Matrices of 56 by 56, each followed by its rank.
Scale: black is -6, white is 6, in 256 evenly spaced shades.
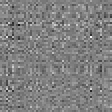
five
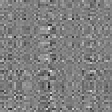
five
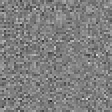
ten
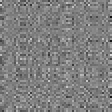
five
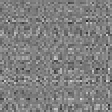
five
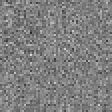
ten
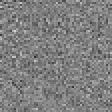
ten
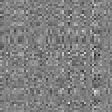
five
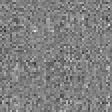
ten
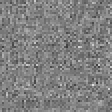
ten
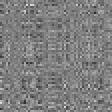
five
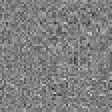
ten
